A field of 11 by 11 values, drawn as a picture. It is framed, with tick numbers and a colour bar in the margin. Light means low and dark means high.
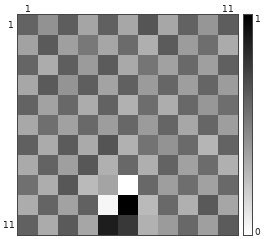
Average level on the scale: 50%. Roughest part: bottom middle. Slope: none. Grain: checkered. Odd patch: rougher, in the bottom middle.
